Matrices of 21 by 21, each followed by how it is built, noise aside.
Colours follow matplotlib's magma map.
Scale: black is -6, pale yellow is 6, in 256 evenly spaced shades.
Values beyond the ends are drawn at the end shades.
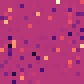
sparse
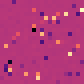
sparse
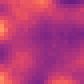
smooth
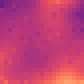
smooth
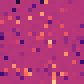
sparse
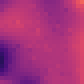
smooth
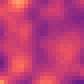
smooth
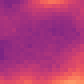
smooth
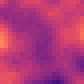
smooth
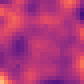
smooth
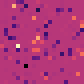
sparse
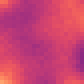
smooth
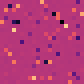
sparse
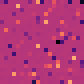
sparse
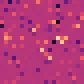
sparse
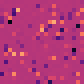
sparse
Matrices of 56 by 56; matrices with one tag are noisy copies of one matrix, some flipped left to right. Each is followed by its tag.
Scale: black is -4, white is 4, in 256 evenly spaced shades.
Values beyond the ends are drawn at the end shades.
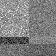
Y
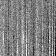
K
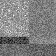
Y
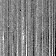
K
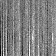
K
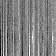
K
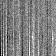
K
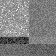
Y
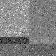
Y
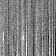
K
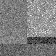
Y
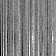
K
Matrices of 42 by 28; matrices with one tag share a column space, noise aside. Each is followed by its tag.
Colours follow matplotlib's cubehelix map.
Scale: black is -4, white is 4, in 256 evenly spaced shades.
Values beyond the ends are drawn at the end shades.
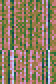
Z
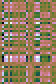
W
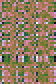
W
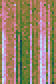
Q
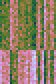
Z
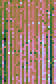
Q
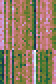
Z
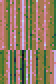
Z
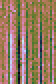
Q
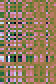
W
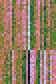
Z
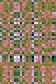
W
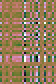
W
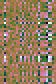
W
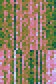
Z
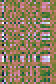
W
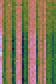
Q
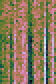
Q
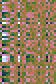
W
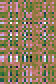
W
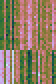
Z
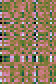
W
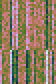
Z
